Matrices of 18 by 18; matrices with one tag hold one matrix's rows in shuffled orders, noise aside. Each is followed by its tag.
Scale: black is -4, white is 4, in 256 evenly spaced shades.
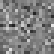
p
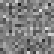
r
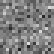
r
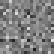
p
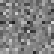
p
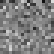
p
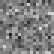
r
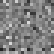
p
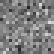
r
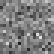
r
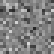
p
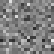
p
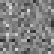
p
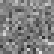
r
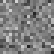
p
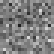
r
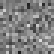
r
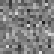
r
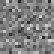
r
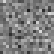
r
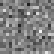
r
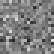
p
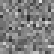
r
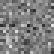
p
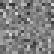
p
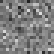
r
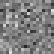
p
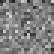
p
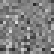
p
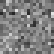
p
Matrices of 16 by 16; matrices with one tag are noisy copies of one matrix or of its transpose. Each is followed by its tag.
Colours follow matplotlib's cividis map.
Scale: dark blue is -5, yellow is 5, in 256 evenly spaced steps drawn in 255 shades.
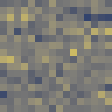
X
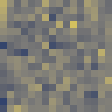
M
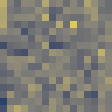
M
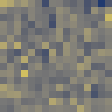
M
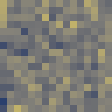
M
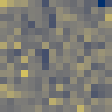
M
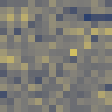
X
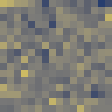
M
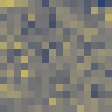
M
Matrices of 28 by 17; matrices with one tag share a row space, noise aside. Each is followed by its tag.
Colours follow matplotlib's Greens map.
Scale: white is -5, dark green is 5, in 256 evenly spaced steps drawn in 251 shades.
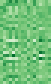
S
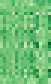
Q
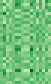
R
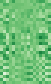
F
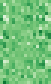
F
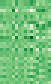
Q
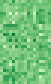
S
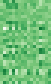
S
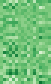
S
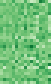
Q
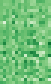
Q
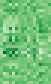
S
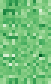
S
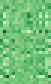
F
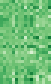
Q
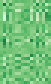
R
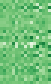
Q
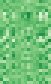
F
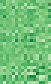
Q
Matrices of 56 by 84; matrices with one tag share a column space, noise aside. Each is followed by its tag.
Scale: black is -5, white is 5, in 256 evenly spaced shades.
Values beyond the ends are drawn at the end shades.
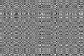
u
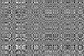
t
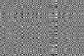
u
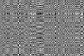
u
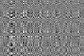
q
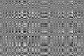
q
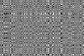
u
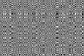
u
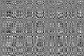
q
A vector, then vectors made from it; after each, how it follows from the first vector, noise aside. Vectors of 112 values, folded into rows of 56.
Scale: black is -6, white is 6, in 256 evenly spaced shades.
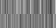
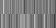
wrapped around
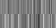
wrapped around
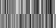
scaled up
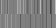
partly zeroed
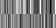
scaled up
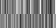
scaled up
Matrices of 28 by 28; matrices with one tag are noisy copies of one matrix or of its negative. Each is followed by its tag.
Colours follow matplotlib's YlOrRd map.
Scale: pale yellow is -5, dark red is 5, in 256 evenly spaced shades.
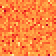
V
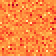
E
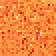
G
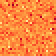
E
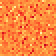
G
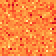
E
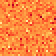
E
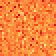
G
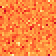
V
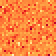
V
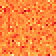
V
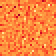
G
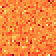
V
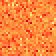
E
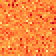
E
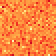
V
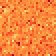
V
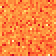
V
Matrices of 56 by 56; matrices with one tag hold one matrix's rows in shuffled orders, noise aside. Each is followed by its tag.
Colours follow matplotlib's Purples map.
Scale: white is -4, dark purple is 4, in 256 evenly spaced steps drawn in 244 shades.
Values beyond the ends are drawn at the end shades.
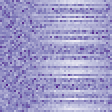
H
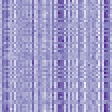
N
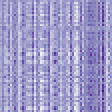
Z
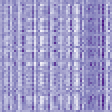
Z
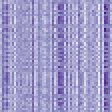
N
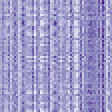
Z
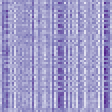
N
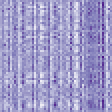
Z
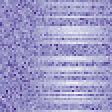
H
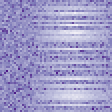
H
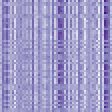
N
